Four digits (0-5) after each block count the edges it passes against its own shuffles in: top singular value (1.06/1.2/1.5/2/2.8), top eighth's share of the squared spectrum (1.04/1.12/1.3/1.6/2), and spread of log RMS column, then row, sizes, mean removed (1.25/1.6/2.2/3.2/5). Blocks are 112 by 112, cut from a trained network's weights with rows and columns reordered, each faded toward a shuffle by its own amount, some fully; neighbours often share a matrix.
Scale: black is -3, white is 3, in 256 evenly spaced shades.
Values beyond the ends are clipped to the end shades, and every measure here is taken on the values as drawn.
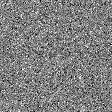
0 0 0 0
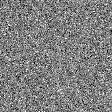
0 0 0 0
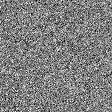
0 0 0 0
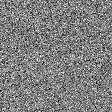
0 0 0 0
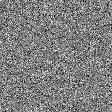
1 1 0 0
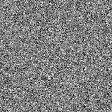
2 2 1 1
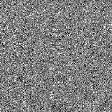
3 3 2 2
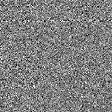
3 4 2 2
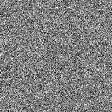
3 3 1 1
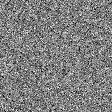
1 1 0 0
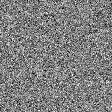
2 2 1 0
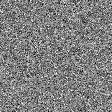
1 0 0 0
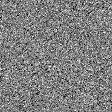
1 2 0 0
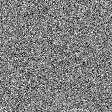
2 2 0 0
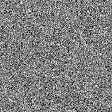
2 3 1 2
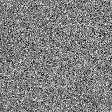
1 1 0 0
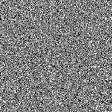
2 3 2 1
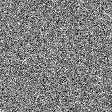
2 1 0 0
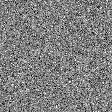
2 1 0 0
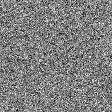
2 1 0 0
